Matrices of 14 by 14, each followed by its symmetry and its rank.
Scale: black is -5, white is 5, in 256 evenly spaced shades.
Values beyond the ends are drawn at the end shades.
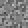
antisymmetric, full rank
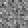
antisymmetric, full rank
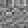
neither, rank three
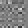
neither, rank two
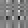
neither, rank one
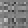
neither, rank two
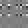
neither, rank one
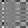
neither, rank one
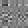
neither, rank two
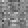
neither, rank three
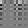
neither, rank one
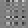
neither, rank one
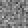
antisymmetric, full rank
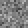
antisymmetric, full rank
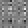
neither, rank two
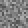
antisymmetric, full rank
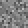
antisymmetric, full rank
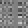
neither, rank two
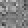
neither, rank three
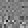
neither, rank three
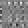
neither, rank three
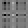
neither, rank one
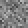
antisymmetric, full rank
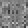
neither, rank three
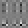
neither, rank one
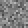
antisymmetric, full rank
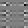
neither, rank one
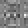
neither, rank two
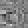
neither, rank three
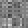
neither, rank two
